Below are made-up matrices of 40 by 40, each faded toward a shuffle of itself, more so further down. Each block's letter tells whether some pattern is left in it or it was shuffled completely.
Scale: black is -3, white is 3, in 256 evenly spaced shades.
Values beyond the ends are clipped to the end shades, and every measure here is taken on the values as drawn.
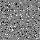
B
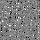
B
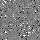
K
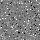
K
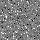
K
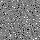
K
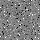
K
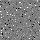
K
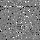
B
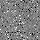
B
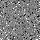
B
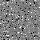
B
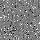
B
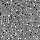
K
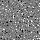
K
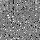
B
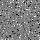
K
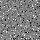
B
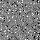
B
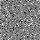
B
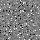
B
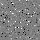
K
